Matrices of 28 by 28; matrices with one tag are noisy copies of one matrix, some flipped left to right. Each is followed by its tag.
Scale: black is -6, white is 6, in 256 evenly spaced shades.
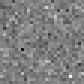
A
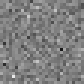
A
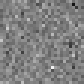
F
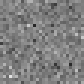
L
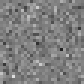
A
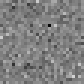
L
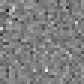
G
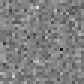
A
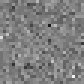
L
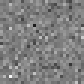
L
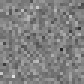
A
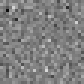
G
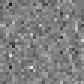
F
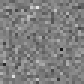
A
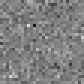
L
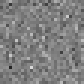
F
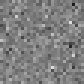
F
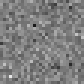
L
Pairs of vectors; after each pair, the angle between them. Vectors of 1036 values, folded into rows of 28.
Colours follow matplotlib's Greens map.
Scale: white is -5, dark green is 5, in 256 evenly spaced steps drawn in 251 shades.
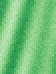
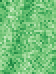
partly aligned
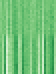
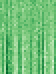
nearly opposite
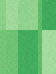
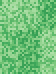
partly aligned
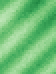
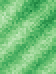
nearly parallel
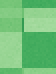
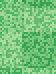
partly aligned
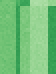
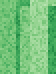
nearly parallel
